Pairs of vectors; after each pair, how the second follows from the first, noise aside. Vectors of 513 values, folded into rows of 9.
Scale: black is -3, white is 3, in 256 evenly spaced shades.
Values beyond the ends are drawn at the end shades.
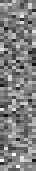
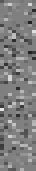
partly zeroed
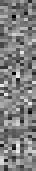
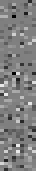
partly zeroed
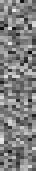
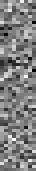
shuffled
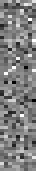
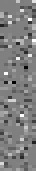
partly zeroed
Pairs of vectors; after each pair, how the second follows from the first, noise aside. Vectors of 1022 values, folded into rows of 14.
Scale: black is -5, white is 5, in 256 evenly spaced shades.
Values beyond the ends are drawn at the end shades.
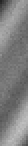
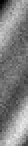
scaled up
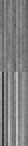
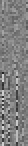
sign-scrambled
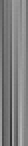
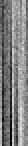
scaled up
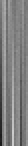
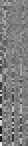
sign-scrambled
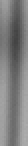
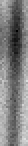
scaled up
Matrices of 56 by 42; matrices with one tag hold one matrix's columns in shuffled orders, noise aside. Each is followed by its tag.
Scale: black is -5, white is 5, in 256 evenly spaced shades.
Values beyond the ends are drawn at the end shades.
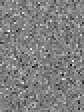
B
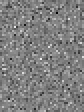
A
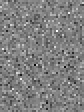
B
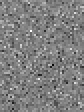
B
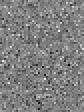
B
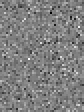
A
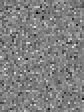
A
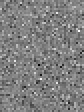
B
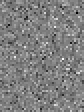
A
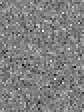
B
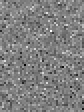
B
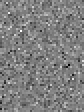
B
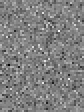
B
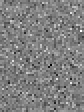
B
